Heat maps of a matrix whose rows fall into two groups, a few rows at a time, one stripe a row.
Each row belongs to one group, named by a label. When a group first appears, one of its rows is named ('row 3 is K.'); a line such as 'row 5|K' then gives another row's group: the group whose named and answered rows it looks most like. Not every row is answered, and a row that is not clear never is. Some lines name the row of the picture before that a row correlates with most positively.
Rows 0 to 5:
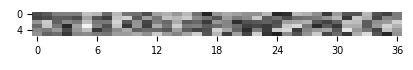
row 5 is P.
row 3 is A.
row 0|P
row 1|P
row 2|A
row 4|A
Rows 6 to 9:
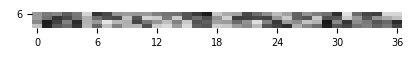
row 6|A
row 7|A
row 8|P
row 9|P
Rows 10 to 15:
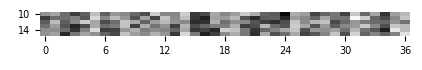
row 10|A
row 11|A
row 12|A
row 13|A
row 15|A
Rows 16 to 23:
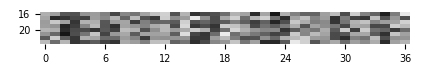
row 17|P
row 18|A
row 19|A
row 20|P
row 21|A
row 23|A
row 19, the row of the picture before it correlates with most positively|14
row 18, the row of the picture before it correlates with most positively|13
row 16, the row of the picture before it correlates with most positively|15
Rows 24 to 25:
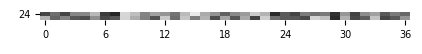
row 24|P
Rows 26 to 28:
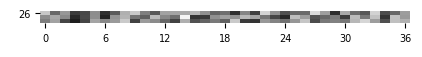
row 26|P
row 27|A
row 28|A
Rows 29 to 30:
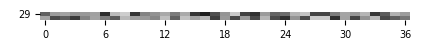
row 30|P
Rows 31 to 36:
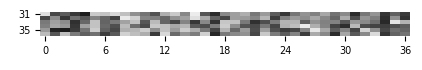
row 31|P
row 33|A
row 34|A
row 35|P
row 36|P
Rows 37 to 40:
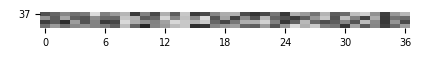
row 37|A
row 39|P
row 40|A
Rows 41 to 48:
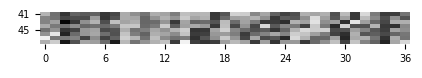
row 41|P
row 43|A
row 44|P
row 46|A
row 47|A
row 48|A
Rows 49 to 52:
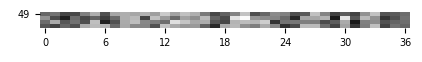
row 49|P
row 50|P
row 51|P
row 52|P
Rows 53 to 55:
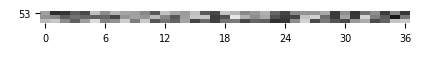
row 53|P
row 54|P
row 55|A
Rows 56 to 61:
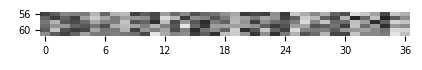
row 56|A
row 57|P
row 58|A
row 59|A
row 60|A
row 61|A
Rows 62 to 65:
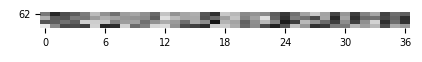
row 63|P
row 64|P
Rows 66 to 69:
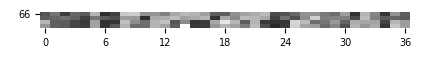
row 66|P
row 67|P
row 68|A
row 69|A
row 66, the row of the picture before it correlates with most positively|62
